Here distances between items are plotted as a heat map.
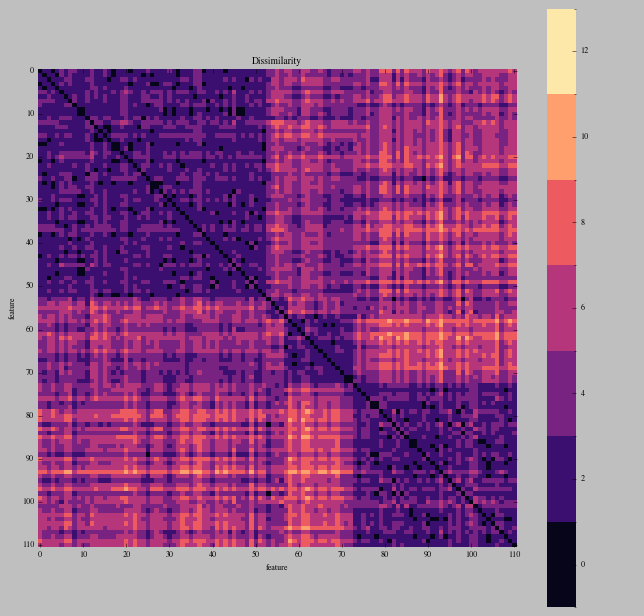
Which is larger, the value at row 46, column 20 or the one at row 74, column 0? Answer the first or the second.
the second
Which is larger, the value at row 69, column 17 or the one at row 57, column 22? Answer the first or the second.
the second
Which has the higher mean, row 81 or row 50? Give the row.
81
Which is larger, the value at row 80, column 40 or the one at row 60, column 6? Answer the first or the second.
the first
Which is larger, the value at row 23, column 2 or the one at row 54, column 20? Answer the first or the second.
the second
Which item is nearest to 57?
64
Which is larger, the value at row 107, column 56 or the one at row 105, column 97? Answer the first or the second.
the first
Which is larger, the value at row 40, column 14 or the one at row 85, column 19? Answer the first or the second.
the second
